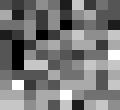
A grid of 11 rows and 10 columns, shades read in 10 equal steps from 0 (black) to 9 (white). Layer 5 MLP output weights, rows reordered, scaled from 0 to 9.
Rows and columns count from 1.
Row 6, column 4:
3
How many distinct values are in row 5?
6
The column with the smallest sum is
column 2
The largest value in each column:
7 9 7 7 6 9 7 7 7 9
